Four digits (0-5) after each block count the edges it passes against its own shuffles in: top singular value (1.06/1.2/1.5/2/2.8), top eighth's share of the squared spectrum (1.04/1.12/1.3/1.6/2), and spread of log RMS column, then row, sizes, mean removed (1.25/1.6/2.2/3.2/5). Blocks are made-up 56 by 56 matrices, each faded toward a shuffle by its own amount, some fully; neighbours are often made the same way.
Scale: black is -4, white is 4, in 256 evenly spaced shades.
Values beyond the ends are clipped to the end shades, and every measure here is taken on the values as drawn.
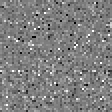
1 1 0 1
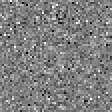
3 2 0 0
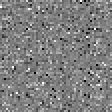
3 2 1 1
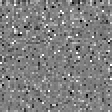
3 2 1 0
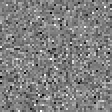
2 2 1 0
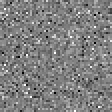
3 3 1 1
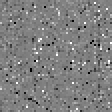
1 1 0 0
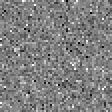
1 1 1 0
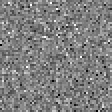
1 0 0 0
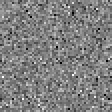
0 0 0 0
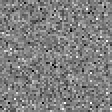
0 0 0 0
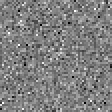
0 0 0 0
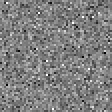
0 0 0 0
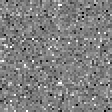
2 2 0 1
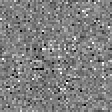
3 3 0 1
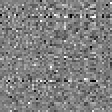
4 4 2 2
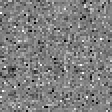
1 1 0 0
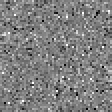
1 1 0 0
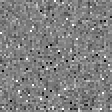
2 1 0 0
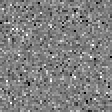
1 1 0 0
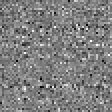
3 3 2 2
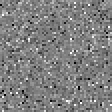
1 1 0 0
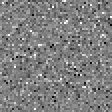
2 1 0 0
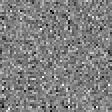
3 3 1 1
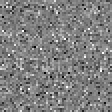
3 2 0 1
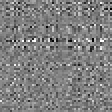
4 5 3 3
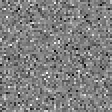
2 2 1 0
